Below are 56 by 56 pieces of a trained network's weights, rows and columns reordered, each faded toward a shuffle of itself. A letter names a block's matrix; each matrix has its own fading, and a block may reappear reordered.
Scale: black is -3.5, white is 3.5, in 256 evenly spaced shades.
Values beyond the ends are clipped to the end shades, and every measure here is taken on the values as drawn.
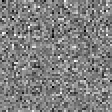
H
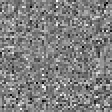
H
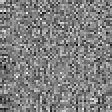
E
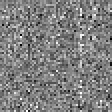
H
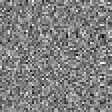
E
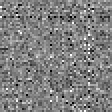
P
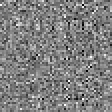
H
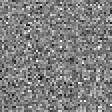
H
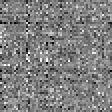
P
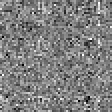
H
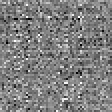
P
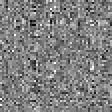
H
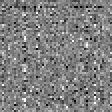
P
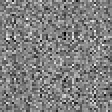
E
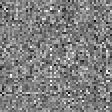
H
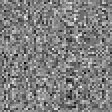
E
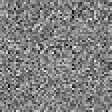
E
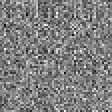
E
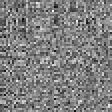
E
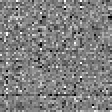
P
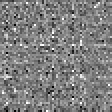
P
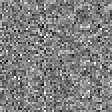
E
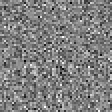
E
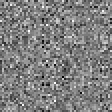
H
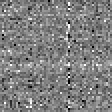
P
